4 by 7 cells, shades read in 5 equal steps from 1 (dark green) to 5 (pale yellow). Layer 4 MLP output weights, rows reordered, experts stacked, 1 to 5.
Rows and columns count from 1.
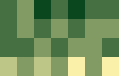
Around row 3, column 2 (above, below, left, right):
3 3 2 3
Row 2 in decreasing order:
3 3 3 3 2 2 2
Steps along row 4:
down up down up down up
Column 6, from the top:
2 3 3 3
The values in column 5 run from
1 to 5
